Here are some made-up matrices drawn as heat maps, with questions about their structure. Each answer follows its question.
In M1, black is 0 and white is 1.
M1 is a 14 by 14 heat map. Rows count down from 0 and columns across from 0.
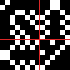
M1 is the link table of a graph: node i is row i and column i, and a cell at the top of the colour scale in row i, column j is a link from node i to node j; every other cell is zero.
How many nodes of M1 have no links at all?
0
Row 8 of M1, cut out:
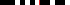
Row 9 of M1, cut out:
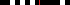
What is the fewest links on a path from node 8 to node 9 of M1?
3
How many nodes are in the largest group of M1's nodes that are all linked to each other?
5
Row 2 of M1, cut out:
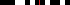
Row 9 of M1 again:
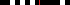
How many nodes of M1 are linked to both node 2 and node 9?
3
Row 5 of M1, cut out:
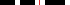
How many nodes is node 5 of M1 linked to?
4
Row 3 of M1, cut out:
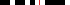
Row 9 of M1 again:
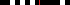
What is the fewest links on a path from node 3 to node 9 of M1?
2
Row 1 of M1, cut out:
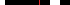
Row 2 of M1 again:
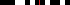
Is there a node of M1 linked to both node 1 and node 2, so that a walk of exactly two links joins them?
no
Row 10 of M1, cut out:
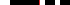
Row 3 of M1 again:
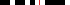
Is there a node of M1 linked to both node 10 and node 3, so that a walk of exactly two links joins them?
yes
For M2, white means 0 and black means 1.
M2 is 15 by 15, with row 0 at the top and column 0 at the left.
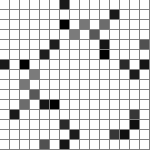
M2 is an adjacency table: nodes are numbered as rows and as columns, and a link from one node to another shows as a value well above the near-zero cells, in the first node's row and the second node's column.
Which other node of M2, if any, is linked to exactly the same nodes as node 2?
none
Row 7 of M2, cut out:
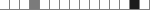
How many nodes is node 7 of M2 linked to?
2
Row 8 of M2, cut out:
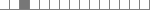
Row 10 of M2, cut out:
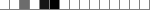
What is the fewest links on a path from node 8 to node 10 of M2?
2
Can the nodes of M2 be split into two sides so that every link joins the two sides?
no
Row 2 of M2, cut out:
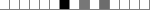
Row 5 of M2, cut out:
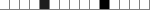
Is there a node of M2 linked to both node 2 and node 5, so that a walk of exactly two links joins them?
yes
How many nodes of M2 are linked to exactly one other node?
4
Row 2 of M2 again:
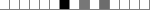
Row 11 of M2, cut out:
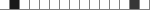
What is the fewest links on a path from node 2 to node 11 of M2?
4
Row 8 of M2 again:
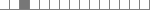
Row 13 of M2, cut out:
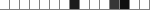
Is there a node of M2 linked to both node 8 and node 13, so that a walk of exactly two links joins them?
no
